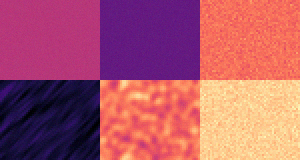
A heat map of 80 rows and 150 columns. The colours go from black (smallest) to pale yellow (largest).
The table splits into 2 rows of 3 panels. Panel 1,1: middling, flat. Panel 1,2: low, flat. Panel 1,3: high, fine-grained, faint in contrast. Panel 2,1: very low, slanting up to the right, faint in contrast. Panel 2,2: high, blotchy. Panel 2,3: very high, fine-grained, faint in contrast.
